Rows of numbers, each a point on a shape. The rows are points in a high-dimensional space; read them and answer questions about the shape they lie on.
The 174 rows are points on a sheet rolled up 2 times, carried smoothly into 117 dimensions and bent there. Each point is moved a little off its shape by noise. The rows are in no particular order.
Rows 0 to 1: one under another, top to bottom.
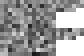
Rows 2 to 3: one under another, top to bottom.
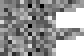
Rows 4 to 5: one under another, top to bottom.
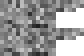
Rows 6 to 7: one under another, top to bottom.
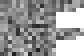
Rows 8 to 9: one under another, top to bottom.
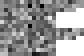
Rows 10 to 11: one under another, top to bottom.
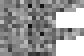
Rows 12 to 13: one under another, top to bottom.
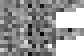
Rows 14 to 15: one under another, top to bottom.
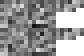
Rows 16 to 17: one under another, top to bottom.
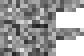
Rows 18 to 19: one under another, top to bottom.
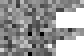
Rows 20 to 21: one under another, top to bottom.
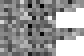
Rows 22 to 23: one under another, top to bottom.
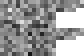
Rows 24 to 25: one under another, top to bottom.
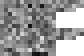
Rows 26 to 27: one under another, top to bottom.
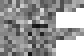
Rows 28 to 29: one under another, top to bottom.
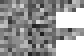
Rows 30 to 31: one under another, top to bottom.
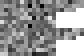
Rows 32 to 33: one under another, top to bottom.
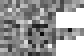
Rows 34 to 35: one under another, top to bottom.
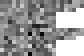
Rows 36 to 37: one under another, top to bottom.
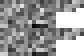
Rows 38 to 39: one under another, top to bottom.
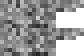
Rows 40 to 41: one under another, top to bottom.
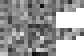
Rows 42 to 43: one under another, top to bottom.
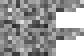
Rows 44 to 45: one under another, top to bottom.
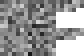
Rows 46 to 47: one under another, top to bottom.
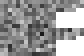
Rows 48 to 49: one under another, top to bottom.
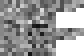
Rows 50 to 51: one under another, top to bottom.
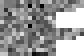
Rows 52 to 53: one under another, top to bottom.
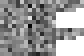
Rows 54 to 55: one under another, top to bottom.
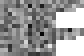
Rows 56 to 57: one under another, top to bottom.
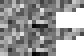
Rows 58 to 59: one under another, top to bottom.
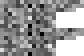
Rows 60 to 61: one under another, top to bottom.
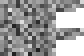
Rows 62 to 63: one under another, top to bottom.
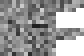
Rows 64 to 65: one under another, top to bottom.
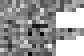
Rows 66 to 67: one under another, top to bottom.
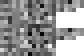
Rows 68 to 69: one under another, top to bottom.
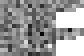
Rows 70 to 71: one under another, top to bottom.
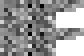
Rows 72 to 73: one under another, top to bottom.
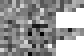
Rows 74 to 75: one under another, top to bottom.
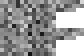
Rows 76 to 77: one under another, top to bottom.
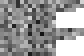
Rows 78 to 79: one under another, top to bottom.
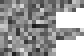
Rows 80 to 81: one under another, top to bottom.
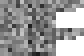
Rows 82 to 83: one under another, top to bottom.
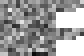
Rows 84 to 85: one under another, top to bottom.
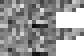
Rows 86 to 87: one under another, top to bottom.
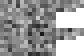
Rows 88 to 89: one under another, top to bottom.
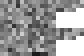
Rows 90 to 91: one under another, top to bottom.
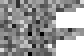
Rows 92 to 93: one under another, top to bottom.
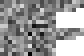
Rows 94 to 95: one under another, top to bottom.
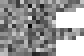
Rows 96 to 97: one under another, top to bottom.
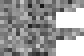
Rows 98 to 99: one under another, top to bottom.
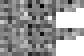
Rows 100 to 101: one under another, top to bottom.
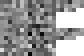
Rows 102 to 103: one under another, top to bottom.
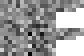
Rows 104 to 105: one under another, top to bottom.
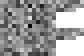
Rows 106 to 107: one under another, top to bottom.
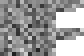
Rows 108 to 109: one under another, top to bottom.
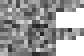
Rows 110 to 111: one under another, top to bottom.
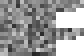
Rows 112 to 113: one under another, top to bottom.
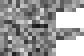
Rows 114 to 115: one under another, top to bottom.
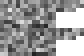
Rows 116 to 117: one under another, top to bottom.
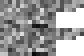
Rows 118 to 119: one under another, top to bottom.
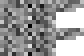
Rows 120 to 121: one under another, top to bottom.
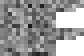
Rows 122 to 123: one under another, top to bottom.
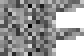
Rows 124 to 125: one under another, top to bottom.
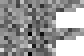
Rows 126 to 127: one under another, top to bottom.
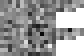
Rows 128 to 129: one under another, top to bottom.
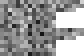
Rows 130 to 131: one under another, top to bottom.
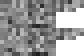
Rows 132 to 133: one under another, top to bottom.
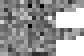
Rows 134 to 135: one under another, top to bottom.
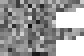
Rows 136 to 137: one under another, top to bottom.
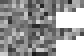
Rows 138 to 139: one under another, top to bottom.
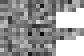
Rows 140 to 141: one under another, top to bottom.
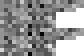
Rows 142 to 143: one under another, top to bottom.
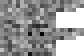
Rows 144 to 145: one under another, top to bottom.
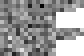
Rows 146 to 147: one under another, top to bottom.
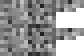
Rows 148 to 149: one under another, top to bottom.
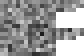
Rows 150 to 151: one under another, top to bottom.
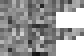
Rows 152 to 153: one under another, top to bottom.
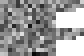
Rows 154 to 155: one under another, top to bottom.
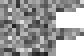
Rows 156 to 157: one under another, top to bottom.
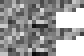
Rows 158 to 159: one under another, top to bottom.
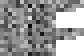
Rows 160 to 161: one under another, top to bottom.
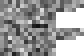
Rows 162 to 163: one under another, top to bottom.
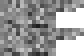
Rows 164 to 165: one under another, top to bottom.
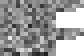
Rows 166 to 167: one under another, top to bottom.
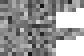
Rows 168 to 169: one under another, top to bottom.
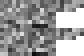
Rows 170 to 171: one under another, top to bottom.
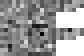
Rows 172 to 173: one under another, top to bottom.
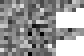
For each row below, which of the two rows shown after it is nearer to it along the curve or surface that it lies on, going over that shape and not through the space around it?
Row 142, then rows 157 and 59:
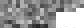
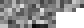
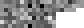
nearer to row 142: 59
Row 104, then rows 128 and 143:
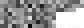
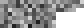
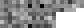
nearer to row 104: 128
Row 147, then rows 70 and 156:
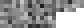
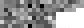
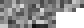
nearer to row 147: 70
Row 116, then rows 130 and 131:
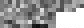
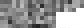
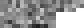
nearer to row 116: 130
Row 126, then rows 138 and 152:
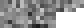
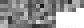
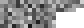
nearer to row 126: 152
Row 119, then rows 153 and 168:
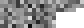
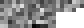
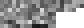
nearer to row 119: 168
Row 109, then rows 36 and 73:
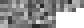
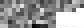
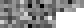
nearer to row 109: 36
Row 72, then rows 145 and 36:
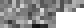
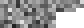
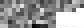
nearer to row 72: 145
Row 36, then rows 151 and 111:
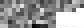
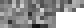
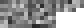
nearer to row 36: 111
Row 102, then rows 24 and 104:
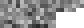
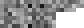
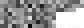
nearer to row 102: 24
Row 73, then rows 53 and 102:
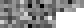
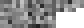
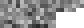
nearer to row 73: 53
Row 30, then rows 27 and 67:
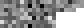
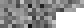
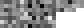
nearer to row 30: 67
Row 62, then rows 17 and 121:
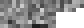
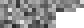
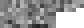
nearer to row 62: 17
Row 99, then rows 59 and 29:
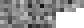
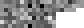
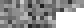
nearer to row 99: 29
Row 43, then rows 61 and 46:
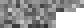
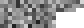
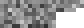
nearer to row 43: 46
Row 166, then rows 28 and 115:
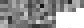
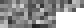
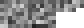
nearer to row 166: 28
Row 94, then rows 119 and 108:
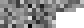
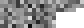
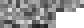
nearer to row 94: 119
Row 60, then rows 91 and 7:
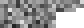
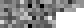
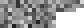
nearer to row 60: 7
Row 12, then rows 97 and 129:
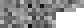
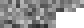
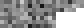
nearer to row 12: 129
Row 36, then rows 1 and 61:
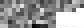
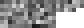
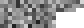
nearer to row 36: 1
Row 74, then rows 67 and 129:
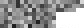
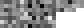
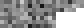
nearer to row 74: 67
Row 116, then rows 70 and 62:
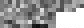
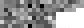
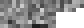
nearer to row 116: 62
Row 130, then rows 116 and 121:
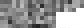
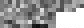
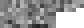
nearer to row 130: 116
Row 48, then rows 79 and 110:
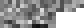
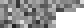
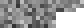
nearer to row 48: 79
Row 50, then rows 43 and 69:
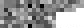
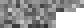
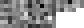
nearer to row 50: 69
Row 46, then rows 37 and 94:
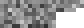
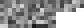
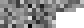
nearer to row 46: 94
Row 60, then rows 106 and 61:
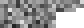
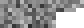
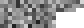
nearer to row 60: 61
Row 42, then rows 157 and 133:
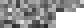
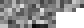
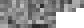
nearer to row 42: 133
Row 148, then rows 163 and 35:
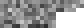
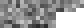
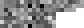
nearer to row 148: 163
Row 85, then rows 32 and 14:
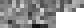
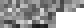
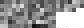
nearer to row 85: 32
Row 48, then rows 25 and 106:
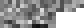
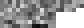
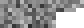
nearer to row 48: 25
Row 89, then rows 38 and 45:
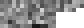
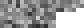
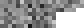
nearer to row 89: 45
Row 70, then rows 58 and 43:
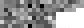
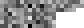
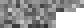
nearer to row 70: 58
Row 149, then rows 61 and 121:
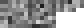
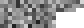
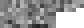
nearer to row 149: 61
